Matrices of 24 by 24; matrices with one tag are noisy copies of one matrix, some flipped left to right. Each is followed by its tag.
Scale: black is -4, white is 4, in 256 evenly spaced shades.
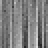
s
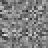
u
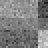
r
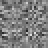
u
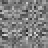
u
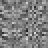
u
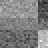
r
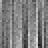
s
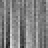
s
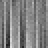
s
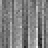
s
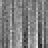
s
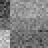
r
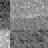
r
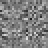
u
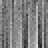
s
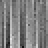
s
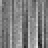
s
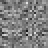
u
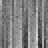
s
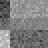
r
